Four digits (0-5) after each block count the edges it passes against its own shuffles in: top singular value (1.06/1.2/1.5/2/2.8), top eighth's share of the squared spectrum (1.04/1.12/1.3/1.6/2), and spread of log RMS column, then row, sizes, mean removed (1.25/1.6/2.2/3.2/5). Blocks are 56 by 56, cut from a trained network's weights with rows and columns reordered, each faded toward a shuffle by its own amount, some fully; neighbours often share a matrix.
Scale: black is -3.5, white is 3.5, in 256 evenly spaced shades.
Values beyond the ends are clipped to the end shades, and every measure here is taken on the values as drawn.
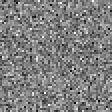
0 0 0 0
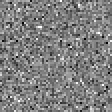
0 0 0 0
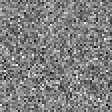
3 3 1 1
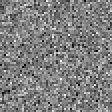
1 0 0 0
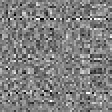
4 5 2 3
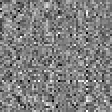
3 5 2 2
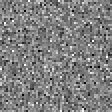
0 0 0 0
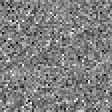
0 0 0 0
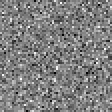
0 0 0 0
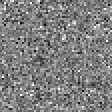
1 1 0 0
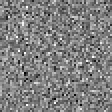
3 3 1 0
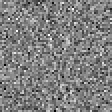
0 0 0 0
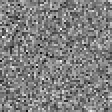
2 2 0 0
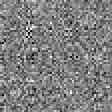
4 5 3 2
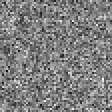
1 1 0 0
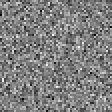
2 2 0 0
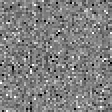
1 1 0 0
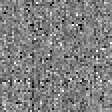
2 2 0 1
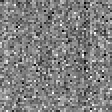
3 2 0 0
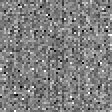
2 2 0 1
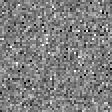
1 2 0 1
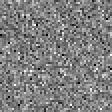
1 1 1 1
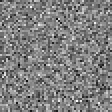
1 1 0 0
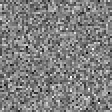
2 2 0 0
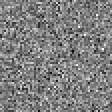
3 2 0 0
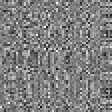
4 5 3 2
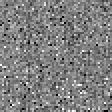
1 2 0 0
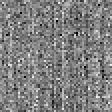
3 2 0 1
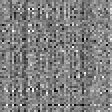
4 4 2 3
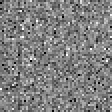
1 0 0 0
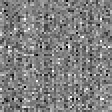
3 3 0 2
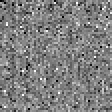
1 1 0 0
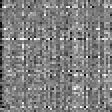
4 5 2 3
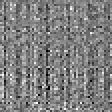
4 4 2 3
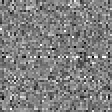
3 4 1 2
